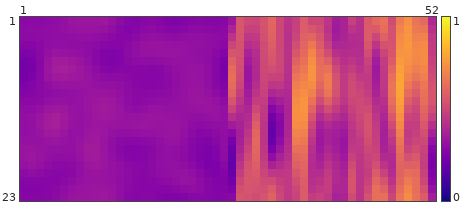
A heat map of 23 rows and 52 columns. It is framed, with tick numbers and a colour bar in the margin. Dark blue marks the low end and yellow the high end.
It is made of 1 by 2 panels. Panel 1,1: low, blotchy, faint in contrast. Panel 1,2: middling, streaked downward, strong in contrast.
